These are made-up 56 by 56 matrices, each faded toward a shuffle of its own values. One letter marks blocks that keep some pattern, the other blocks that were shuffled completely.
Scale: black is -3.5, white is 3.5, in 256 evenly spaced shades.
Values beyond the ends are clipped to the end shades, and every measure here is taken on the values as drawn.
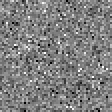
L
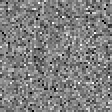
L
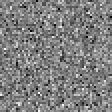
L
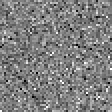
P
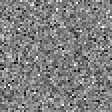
P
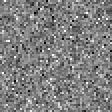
P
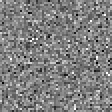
L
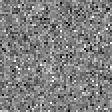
P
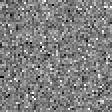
P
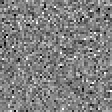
L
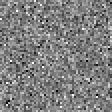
P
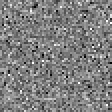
L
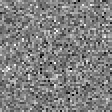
L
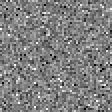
P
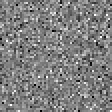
L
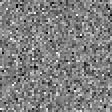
L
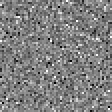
P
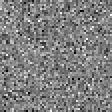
L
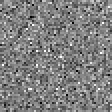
P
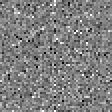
L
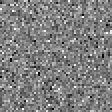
P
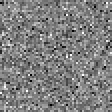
P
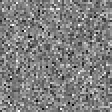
L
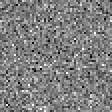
L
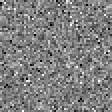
P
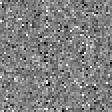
L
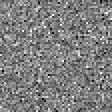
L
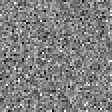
P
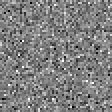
P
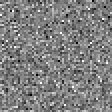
L
